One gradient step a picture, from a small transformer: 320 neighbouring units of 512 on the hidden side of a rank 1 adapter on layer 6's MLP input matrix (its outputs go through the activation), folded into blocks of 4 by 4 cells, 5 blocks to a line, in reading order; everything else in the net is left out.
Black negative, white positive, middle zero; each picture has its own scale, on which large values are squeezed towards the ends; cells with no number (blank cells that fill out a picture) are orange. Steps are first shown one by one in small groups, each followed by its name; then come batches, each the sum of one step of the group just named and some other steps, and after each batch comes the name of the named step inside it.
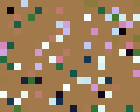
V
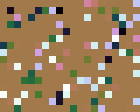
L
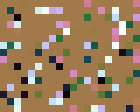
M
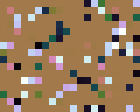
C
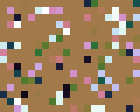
M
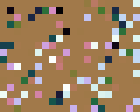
L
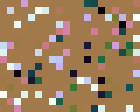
V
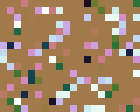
V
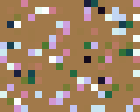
V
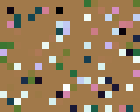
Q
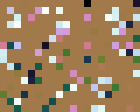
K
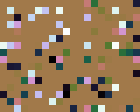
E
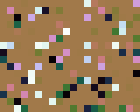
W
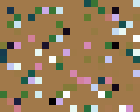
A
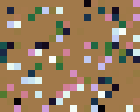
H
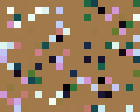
E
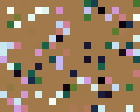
E
